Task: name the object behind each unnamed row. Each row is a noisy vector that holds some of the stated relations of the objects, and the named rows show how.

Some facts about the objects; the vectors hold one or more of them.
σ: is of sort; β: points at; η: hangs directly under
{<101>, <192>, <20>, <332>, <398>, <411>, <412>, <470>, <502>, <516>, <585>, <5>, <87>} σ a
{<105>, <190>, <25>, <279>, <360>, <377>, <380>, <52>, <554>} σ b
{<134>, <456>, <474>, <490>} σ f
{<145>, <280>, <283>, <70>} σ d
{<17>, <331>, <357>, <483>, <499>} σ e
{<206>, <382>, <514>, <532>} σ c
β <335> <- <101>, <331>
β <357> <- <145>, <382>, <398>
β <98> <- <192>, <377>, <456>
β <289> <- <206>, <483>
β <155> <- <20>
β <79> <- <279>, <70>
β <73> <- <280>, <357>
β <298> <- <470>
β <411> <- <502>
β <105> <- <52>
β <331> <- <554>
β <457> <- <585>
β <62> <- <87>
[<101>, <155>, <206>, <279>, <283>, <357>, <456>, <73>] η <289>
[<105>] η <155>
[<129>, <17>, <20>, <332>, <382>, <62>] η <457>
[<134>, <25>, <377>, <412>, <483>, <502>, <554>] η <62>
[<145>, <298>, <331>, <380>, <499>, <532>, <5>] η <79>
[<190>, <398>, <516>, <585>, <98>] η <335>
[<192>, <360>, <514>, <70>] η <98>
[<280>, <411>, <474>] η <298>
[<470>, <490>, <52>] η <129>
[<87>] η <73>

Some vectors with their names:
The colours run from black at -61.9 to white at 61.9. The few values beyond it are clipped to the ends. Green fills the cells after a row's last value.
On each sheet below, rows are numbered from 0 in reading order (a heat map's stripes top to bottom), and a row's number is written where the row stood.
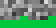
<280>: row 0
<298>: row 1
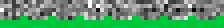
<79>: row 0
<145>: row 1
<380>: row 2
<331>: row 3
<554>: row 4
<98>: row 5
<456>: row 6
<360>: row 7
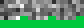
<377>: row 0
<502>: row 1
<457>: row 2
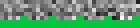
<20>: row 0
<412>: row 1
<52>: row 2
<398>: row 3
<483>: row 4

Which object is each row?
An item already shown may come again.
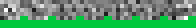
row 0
<206>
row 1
<554>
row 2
<25>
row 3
<516>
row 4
<62>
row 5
<516>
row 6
<377>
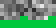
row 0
<73>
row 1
<554>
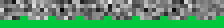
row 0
<474>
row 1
<101>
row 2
<134>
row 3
<98>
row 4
<532>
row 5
<335>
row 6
<490>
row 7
<283>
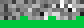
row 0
<25>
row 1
<279>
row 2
<331>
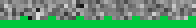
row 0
<585>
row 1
<289>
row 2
<514>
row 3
<105>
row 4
<105>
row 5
<155>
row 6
<87>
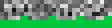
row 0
<192>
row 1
<73>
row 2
<70>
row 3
<382>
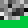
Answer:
<357>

